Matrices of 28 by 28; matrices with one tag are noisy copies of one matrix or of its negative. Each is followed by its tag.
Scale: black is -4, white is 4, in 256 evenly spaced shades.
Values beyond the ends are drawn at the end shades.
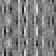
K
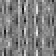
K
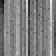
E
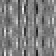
K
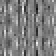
K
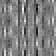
K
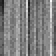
E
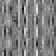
K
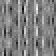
K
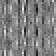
K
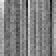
E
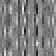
K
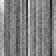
E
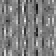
K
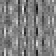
K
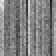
E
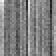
E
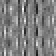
K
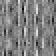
K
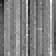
E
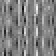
K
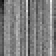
E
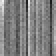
E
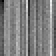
E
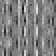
K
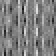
K
